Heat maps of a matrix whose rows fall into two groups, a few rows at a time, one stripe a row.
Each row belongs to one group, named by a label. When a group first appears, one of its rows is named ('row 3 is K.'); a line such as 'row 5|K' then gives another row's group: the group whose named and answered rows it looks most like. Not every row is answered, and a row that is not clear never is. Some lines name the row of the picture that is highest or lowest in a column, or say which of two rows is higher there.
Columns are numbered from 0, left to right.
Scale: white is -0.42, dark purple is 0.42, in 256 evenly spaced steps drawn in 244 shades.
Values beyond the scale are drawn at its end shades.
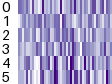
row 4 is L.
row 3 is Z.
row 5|L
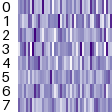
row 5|L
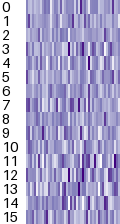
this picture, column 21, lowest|14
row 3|Z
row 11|L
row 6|L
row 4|L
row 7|L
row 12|Z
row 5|Z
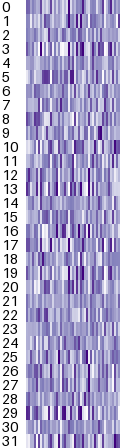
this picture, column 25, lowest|8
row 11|Z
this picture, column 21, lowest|13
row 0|Z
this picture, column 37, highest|9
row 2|L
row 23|Z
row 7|Z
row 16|L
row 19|Z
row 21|Z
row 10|L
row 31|L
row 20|Z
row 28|L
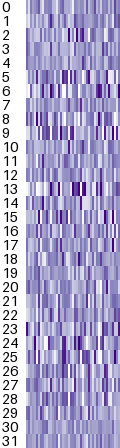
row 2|Z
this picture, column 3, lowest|23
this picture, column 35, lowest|20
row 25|L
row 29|L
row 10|Z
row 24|L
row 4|Z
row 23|Z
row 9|Z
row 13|L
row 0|L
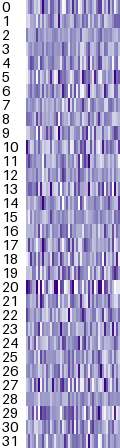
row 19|L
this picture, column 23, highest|20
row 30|Z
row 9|L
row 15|L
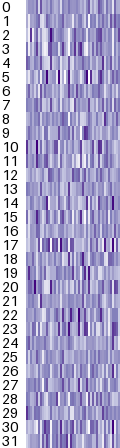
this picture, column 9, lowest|3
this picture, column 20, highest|31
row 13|Z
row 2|L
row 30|Z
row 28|L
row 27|L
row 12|L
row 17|Z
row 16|L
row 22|L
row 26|Z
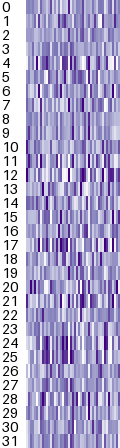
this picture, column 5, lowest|28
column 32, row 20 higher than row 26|No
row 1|L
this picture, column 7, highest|11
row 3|Z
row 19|Z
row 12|Z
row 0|Z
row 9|L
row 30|Z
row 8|L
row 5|L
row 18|L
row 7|Z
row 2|Z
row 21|Z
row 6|Z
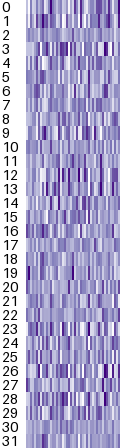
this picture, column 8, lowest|4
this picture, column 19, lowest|1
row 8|L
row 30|Z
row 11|L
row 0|L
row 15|L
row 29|L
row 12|L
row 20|Z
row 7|L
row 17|L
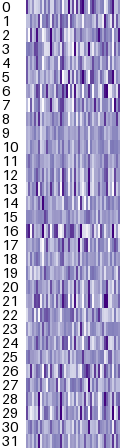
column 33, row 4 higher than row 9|Yes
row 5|Z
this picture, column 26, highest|17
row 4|L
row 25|Z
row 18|L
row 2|L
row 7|L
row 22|Z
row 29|Z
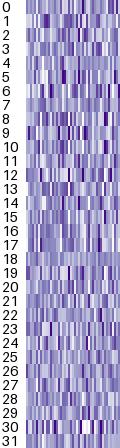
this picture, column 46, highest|6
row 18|L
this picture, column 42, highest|12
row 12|Z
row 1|Z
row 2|L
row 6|L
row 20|Z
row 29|L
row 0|Z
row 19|Z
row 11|L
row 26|Z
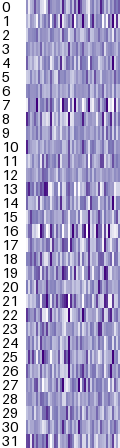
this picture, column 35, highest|16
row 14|Z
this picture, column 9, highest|13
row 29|Z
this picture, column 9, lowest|0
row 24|Z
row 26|Z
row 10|Z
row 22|Z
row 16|L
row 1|Z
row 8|Z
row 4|Z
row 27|L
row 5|L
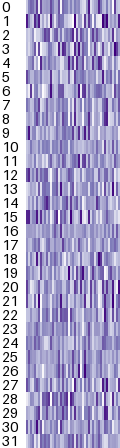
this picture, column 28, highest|19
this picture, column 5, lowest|3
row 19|Z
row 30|L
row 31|Z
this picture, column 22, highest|15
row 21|Z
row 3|L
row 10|Z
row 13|Z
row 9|L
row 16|Z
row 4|Z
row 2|Z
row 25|L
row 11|L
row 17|L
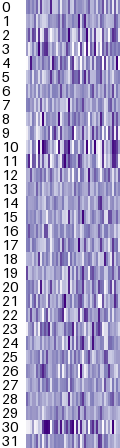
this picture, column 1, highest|11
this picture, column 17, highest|30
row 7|Z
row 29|L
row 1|L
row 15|Z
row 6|Z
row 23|Z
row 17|L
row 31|L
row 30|Z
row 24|Z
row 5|L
